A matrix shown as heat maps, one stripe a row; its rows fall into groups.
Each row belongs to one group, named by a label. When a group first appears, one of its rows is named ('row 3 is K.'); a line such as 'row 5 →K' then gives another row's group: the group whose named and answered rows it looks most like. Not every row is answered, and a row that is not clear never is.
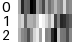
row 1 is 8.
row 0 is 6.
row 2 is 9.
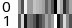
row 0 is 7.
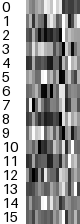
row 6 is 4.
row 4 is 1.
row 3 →7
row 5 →9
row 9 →7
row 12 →6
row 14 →9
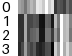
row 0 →8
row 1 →1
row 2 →1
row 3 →1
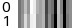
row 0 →7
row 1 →7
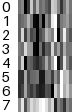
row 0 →6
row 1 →4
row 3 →4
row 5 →1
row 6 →1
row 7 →8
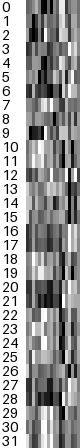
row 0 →4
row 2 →6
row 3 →1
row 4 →4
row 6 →1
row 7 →9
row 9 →6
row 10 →7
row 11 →7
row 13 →8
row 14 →8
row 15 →8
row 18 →7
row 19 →7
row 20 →1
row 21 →1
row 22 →9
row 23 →7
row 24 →9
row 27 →1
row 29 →9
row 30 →9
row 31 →9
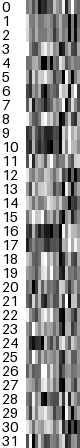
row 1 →8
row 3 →9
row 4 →4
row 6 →4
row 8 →9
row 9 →1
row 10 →1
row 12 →8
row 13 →7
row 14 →8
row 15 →7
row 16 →1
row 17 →1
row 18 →9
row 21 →4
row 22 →9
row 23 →7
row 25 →7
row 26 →9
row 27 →9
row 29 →7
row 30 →8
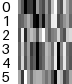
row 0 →6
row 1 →4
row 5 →7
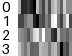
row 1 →4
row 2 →9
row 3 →8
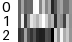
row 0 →9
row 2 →1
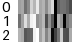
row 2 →9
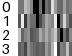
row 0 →4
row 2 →8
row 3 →4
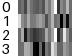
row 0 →4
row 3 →4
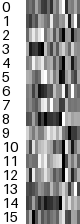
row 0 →4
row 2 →7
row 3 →6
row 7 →9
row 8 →1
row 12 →7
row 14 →1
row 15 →6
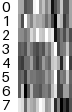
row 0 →9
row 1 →7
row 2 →8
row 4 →4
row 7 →8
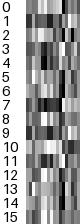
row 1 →1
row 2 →7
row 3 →4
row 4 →4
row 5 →7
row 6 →9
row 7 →1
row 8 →9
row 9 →1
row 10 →8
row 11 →4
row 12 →9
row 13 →7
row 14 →9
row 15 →9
